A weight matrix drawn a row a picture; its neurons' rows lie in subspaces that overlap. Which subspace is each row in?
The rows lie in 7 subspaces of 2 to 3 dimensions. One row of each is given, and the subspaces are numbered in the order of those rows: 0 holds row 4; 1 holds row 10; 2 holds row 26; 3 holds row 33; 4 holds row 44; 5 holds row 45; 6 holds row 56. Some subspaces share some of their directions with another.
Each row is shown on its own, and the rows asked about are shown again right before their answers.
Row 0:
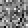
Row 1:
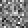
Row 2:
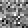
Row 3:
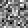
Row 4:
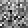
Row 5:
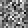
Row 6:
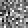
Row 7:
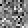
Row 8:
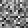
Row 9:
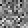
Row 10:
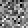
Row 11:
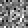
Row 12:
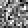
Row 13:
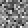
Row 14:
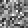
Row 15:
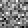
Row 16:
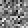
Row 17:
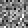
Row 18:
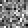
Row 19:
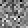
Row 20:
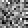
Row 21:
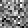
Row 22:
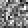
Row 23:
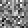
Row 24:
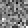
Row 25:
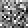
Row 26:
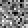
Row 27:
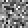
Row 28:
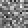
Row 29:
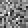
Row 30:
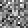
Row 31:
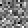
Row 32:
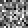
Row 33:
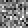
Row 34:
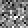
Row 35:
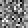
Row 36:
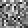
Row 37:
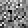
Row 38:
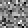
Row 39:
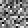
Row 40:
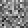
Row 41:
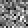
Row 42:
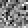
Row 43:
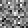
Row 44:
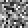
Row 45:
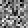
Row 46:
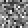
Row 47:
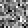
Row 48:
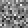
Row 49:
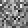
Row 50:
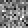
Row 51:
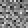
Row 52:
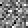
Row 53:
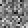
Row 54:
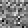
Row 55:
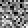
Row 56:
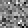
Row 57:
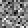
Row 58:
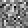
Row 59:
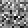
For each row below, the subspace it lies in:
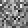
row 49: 6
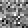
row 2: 4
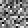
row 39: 2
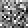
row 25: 1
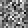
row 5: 1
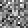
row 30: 5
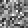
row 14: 2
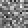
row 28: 2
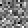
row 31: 6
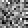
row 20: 2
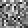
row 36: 6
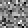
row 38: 6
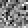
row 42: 5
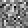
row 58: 6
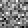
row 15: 5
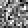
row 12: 5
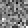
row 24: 6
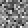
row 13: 4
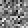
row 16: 2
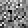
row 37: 0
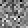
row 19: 6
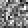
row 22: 5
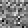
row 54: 4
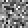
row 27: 4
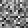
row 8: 2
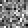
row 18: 1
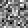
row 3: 5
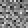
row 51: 2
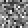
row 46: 4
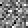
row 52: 6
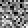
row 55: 2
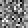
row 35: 1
